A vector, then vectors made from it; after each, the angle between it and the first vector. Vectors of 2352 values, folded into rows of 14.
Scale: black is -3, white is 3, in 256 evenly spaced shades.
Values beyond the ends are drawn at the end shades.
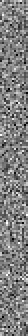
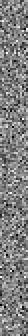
orthogonal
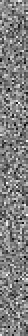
nearly parallel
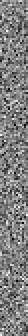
nearly parallel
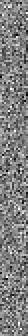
partly aligned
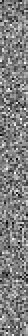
nearly opposite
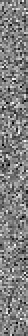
partly aligned
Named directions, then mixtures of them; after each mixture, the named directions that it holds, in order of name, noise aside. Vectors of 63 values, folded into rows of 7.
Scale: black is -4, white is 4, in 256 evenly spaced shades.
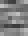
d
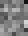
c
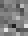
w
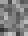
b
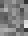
c, w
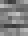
d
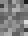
b, c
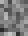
b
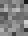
c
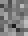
b, w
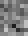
b, w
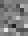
w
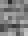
b, d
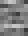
d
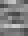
d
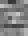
d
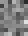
b, c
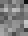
c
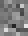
w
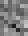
b, w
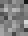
c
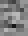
d, w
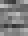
d
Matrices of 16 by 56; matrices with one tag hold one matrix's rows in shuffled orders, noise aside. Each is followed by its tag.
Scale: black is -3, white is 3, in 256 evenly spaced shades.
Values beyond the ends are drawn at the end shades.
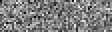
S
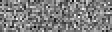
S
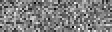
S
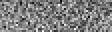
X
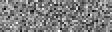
X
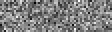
S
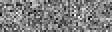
S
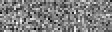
S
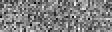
S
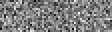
S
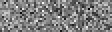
X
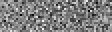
X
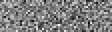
X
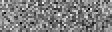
X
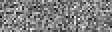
S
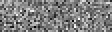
S
